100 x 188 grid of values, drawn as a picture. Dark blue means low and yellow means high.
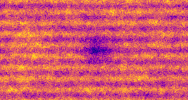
Slope: none. Dips: one, in the centre. Ninth with the lowest average: centre. Stripes: horizontal, repeating 9 times.
